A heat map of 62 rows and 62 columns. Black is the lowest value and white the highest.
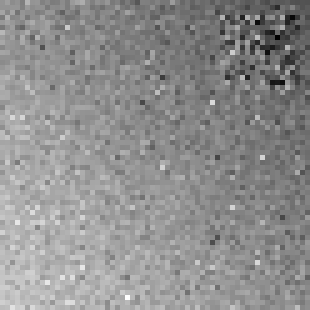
Slope: up to the bottom left. Mirror symmetry: none. Grain: fine. Roughest part: top right. Ninth with the highest average: bottom left. Stripes: none. Ninth with the lowest average: top right. Odd patch: rougher, in the top right.
